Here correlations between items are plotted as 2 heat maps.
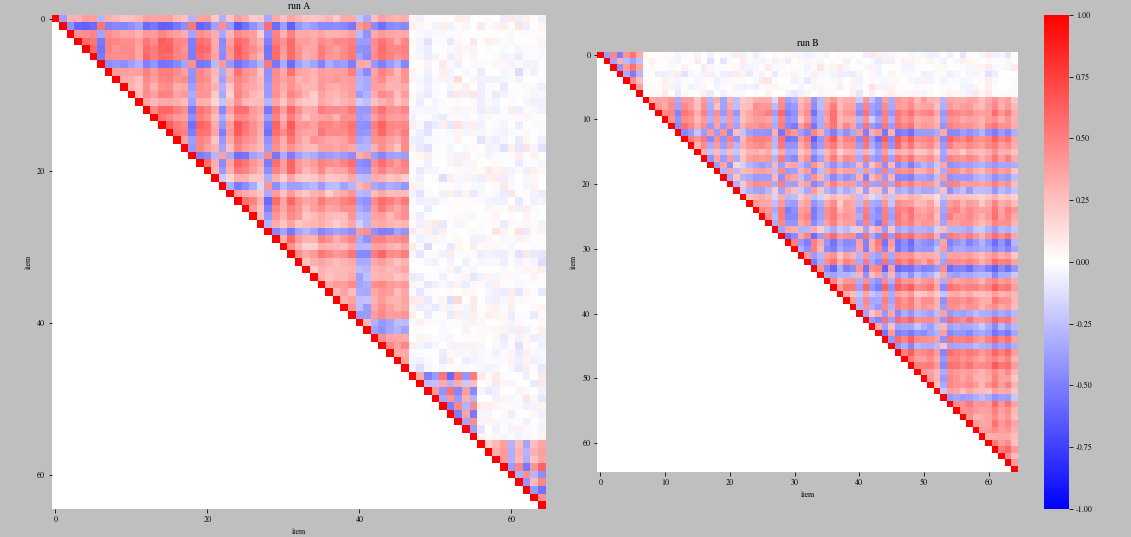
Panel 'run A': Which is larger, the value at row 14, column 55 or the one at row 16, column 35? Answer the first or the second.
the second
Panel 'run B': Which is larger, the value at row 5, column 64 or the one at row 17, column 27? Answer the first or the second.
the second
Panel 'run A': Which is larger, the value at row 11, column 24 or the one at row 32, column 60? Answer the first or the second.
the first
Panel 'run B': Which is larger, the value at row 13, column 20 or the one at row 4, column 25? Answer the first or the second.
the first
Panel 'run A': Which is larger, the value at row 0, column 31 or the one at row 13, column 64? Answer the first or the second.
the first
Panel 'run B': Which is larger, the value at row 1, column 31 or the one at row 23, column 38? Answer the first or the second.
the second
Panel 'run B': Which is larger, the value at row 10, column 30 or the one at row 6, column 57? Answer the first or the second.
the second
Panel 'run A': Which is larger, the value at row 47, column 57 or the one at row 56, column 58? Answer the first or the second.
the second
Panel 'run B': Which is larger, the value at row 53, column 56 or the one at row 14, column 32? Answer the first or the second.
the second
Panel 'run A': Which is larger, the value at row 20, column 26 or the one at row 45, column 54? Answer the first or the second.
the first
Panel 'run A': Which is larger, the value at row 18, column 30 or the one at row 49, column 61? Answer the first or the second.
the second
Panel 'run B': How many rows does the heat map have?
65
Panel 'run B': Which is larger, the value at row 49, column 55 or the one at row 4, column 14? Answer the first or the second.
the first
